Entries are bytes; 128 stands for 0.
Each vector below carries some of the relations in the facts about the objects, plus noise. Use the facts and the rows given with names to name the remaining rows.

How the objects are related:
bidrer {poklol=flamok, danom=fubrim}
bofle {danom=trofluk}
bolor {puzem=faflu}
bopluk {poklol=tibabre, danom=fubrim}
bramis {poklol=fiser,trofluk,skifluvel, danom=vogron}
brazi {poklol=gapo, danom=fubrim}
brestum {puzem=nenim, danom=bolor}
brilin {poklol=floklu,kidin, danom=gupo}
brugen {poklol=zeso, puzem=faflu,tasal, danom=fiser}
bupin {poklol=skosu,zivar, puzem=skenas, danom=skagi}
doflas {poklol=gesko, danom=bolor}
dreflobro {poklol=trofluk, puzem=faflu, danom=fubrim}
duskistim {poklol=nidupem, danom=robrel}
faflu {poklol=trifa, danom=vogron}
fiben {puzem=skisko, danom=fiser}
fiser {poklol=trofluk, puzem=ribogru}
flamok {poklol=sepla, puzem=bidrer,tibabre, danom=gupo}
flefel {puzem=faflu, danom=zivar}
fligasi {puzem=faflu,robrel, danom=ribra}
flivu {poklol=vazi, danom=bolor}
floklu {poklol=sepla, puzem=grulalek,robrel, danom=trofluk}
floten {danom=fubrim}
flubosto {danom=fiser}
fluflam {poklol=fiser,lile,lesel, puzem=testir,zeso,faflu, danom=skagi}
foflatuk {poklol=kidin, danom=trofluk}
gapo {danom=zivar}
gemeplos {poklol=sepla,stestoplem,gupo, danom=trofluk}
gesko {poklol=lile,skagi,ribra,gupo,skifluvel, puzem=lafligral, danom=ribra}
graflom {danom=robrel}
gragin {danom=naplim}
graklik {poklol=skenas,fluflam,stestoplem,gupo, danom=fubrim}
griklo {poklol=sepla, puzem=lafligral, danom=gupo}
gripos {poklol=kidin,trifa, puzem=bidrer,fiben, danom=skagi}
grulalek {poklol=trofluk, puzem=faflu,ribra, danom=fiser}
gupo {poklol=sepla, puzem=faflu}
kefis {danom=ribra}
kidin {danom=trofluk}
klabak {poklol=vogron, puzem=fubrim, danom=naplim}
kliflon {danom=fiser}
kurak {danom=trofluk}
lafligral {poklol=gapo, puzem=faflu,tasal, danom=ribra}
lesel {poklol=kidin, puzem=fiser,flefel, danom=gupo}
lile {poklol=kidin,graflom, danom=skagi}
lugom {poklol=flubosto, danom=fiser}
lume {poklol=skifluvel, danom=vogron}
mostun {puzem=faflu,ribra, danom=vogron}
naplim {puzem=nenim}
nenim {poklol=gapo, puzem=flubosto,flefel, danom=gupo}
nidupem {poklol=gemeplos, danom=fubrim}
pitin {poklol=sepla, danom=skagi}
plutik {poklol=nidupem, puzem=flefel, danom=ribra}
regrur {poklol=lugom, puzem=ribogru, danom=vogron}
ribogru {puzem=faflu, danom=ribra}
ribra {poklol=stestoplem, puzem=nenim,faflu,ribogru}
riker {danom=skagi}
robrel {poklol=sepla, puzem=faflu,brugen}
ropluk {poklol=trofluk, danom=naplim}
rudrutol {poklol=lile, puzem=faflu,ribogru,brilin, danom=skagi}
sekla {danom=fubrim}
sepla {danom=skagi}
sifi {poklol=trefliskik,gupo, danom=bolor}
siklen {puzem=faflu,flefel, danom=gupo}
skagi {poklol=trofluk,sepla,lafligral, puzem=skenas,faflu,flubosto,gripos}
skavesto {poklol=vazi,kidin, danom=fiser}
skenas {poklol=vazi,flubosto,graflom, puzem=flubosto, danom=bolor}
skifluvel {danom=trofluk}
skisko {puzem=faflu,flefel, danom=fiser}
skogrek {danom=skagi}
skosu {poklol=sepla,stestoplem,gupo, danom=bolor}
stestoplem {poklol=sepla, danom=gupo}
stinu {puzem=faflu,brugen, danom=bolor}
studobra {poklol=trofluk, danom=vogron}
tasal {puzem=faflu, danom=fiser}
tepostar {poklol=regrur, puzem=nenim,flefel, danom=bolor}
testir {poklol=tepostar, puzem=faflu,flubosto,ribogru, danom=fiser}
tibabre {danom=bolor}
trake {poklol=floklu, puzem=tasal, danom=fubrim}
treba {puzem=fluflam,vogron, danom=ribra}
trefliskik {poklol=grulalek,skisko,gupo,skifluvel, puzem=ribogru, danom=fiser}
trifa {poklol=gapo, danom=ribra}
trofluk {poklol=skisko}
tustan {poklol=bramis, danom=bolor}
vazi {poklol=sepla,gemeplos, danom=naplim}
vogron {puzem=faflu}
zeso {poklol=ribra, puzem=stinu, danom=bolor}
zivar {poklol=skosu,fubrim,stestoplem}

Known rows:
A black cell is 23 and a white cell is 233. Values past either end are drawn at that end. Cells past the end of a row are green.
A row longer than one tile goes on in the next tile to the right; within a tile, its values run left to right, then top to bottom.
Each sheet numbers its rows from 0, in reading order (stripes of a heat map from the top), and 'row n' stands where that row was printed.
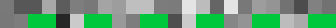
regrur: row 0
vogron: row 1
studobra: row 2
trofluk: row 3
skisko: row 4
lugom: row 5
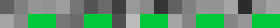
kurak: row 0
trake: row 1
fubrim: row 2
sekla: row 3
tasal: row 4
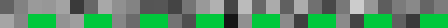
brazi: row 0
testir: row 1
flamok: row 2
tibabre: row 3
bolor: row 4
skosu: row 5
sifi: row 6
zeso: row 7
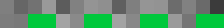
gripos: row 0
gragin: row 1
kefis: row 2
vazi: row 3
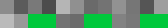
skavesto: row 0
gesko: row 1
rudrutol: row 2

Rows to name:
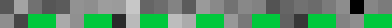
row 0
flivu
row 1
klabak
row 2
skagi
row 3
kliflon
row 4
duskistim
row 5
skenas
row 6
flubosto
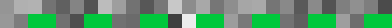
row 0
lume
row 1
tepostar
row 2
plutik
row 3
fiser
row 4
skifluvel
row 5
bidrer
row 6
graklik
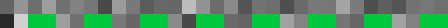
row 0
naplim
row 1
nidupem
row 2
bupin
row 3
doflas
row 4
brilin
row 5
kidin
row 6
griklo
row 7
graflom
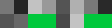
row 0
faflu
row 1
zivar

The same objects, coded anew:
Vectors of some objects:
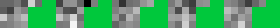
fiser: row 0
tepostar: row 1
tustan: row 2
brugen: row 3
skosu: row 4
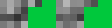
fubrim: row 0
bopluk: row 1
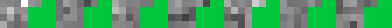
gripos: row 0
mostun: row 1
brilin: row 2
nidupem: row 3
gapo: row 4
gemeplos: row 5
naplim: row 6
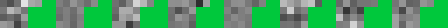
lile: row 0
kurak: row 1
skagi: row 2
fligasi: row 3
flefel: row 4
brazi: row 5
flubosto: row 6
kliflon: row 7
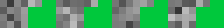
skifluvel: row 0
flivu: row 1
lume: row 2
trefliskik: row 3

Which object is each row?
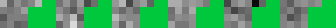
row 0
lafligral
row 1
skenas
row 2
skavesto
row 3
nenim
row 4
regrur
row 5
graflom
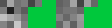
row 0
testir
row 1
gupo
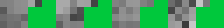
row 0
dreflobro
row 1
bidrer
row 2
lesel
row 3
trofluk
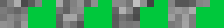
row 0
vogron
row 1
gesko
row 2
graklik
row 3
sifi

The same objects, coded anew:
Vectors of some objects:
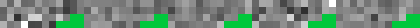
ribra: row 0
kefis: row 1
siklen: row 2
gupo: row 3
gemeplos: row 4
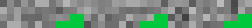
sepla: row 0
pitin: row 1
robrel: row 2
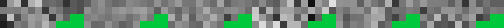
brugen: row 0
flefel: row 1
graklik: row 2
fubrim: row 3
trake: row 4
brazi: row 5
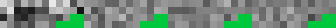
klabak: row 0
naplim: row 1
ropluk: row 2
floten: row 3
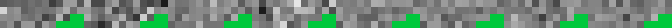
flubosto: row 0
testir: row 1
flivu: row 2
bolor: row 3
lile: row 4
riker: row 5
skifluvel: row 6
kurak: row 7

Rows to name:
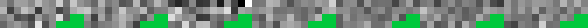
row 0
skagi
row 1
bidrer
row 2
tibabre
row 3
flamok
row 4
tasal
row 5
lugom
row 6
bupin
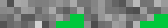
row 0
gripos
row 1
brilin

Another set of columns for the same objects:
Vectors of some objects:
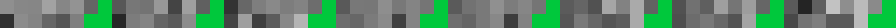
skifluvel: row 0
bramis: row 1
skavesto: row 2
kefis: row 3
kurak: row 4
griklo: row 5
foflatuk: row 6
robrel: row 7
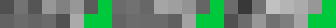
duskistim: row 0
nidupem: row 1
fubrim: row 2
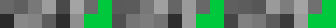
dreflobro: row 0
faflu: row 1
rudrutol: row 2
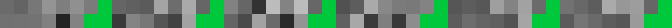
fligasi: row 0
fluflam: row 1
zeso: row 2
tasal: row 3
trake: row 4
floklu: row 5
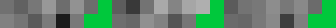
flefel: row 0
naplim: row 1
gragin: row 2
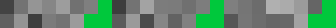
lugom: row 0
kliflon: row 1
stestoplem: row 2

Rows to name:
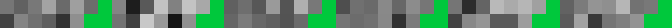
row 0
lafligral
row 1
bolor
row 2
nenim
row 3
klabak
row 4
ribra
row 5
flubosto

